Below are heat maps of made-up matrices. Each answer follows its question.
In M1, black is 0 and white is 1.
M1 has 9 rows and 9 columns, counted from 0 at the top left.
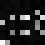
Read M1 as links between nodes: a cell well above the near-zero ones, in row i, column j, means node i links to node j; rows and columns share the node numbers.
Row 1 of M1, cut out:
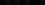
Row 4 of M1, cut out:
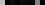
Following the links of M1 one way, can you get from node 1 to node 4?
no
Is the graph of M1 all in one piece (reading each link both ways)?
yes
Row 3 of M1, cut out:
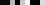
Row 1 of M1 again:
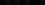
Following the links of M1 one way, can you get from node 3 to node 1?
yes
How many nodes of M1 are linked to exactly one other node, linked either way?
1
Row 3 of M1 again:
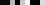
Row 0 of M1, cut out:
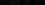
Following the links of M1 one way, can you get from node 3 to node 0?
yes
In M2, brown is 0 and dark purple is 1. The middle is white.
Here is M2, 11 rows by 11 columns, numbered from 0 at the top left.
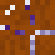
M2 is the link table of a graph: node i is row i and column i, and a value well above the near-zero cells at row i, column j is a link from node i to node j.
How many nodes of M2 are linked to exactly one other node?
8
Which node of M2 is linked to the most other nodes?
node 6
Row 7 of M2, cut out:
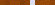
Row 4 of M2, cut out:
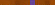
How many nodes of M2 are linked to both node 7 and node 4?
1
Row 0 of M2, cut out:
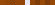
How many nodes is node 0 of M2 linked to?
1
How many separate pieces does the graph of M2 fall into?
2
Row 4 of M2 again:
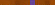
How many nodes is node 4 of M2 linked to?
1
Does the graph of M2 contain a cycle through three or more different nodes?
no
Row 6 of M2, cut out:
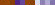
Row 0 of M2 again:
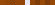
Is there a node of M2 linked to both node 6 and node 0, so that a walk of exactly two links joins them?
no
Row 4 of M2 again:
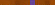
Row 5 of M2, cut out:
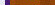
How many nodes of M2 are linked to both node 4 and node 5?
0
